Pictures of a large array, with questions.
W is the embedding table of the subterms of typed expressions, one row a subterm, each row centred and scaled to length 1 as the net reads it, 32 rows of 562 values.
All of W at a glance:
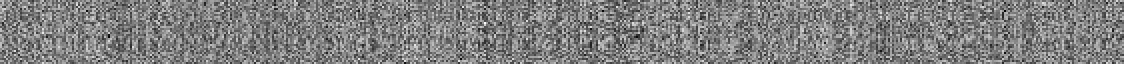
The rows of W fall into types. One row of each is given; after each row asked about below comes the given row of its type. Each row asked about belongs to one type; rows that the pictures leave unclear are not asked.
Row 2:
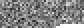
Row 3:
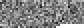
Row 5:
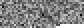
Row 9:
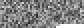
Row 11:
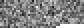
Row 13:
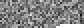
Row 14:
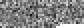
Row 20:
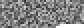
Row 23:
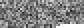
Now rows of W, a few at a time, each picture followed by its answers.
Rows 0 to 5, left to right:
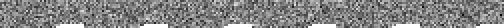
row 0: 3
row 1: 5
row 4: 23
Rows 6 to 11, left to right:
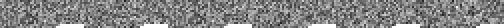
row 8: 20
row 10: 20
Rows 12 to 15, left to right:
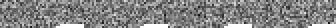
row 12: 14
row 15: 2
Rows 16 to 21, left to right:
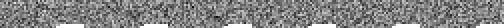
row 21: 20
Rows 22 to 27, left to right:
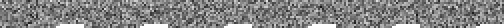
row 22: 14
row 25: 14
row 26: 13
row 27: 5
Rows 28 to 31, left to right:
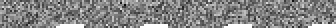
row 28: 9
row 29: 13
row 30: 2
